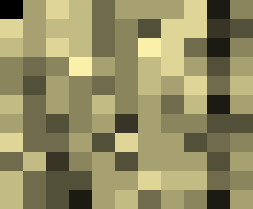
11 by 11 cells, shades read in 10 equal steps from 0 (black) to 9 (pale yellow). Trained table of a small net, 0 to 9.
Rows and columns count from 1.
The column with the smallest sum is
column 10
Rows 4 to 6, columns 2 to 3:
4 5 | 3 6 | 4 6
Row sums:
57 61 64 64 60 58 48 57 54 60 50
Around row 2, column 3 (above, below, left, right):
8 8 6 7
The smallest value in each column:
0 3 2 1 3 2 3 4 3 1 3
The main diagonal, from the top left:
0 6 8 9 4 5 6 6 6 4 6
